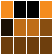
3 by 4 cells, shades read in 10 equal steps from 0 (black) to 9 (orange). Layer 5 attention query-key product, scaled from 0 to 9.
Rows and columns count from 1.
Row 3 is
4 4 4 4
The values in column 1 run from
1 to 9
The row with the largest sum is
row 2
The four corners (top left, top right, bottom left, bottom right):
9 9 4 4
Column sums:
14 11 11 18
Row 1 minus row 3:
5 -4 -4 5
